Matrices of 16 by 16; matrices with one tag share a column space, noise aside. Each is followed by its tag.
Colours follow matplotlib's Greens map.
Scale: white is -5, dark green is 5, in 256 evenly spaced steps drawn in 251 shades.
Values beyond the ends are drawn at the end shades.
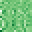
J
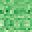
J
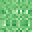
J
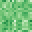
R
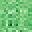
J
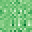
J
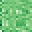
J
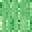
R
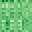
R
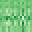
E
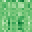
R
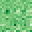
J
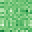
J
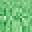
E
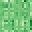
R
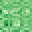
J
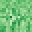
E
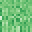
E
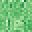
R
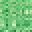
J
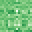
J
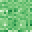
J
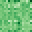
R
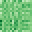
R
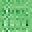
J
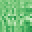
E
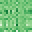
J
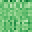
R
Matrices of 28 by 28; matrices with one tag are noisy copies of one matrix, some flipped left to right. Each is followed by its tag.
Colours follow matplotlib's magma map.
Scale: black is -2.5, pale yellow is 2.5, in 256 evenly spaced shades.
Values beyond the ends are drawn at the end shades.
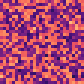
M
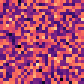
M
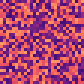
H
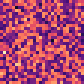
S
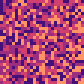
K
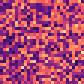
K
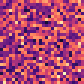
K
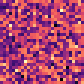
K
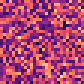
H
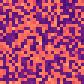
S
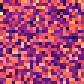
M
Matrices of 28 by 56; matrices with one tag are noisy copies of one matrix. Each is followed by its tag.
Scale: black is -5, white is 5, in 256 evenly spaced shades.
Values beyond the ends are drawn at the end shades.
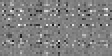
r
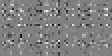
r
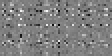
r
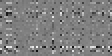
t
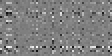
t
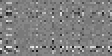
t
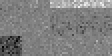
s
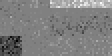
s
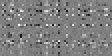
r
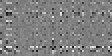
t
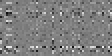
t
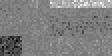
s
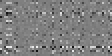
t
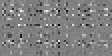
r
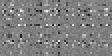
r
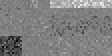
s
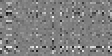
t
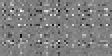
r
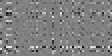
t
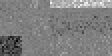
s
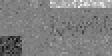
s
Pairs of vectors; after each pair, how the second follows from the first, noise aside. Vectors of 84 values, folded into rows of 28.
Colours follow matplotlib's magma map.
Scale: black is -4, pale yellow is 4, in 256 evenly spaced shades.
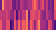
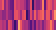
wrapped around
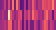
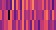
sign-scrambled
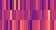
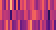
negated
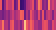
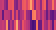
reversed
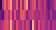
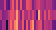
wrapped around
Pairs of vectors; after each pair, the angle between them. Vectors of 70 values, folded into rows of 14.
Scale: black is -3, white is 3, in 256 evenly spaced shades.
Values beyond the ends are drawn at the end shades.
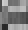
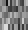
partly opposed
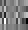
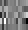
nearly parallel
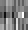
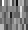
orthogonal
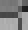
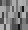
orthogonal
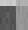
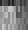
nearly opposite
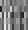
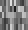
partly opposed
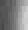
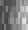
nearly parallel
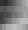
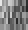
partly opposed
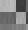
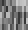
partly opposed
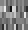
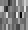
orthogonal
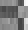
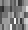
partly aligned
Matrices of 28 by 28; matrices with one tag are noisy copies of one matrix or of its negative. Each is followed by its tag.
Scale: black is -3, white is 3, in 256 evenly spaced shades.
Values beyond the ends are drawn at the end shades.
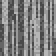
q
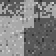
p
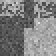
p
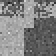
p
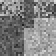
p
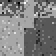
p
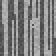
q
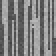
q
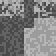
p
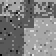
p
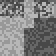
p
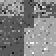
p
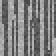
q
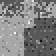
p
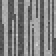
q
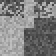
p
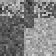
p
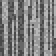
q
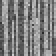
q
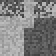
p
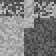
p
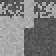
p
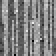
q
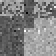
p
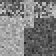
p
